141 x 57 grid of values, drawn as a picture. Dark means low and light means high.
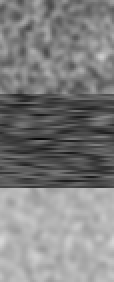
The table splits into 3 rows of 1 panel. Panel 1,1: middling, blotchy. Panel 2,1: low, streaked across. Panel 3,1: high, blotchy, faint in contrast.
